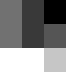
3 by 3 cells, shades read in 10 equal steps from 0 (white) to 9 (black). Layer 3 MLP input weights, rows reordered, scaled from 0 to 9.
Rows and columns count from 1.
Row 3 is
0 0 2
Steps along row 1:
up up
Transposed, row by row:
5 5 0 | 7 7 0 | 9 6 2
